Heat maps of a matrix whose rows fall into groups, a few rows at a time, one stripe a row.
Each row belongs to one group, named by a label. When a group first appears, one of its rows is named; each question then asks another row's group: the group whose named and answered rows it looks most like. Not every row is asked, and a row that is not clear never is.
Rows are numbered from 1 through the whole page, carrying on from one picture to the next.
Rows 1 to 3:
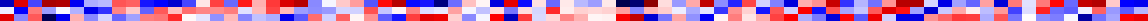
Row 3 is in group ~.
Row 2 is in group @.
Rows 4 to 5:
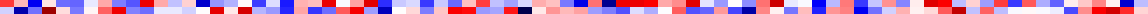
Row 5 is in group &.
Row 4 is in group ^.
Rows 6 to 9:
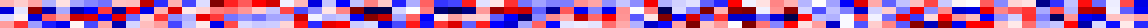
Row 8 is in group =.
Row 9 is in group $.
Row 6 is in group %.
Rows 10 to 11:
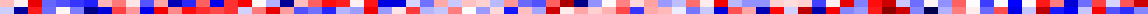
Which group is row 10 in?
~
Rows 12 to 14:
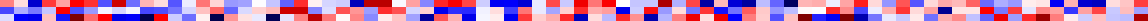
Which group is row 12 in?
=
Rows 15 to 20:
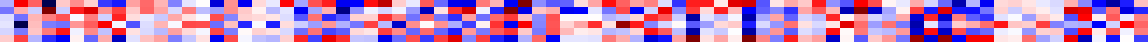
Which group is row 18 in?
~
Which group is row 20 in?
$
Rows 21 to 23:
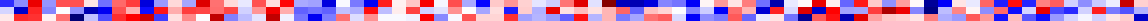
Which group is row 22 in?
@
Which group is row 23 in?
%
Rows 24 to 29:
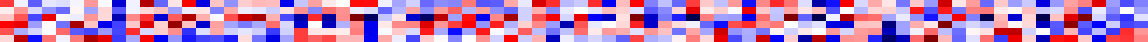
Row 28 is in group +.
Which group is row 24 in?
^
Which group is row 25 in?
$
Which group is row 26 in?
^
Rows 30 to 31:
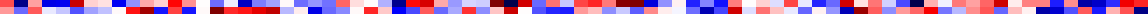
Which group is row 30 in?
~
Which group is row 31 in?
%
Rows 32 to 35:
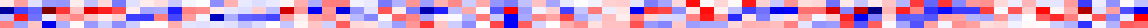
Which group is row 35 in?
~
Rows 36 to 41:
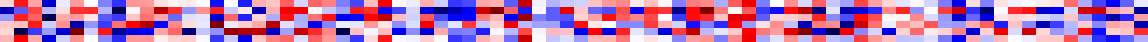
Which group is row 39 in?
%
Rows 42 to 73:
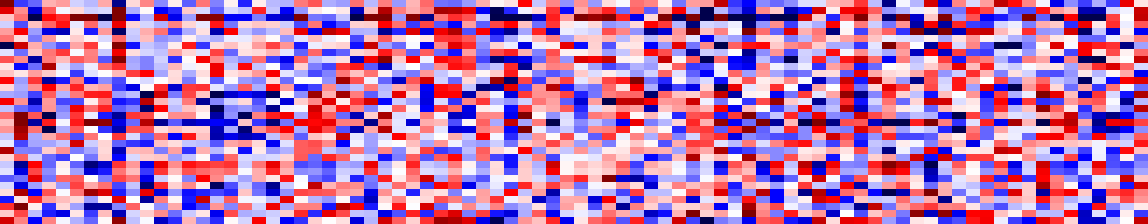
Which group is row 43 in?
=
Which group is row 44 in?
=
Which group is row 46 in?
$
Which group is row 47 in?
=
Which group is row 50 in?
=
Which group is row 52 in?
%
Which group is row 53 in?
~
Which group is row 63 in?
+
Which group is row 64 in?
$
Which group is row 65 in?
@
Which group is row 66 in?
@
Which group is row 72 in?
$
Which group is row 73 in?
=
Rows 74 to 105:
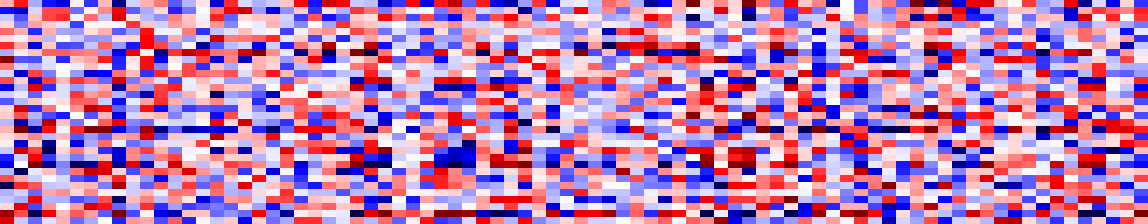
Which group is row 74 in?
$
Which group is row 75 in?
&
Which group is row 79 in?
%
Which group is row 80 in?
^
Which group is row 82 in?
+
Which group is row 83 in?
^
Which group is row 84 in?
@
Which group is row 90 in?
$
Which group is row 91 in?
&
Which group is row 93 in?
%
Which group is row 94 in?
~
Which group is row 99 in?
=
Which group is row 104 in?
=
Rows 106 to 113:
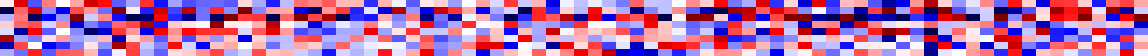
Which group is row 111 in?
+
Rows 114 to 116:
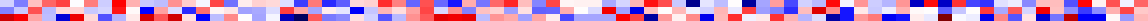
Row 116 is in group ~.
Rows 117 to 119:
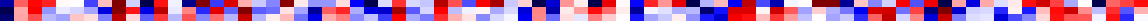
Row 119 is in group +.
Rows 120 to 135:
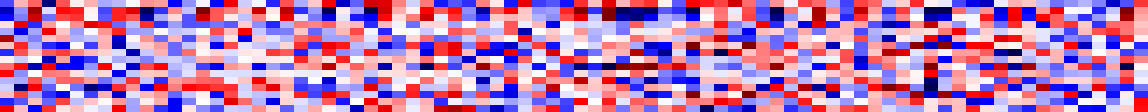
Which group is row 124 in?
&
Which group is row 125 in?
+
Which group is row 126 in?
$
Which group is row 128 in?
~
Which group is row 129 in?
^
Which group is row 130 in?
+
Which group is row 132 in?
@
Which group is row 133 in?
$
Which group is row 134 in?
&
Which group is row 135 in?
=
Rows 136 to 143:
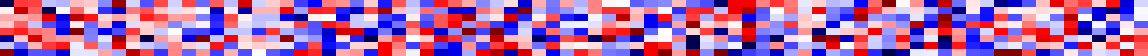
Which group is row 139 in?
$
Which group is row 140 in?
~
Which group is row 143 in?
+
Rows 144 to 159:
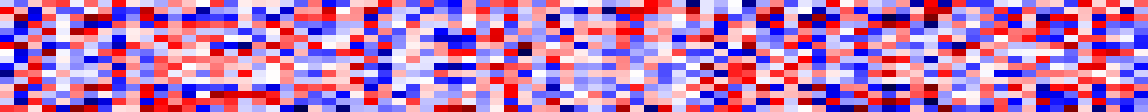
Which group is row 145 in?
^
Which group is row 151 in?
&
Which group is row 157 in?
%
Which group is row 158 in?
@
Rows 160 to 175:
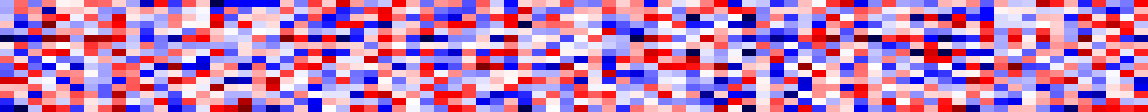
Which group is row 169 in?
+
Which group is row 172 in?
%
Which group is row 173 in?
=
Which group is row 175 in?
&
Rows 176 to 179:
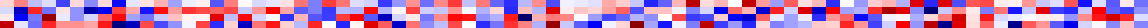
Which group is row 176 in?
$
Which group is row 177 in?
@
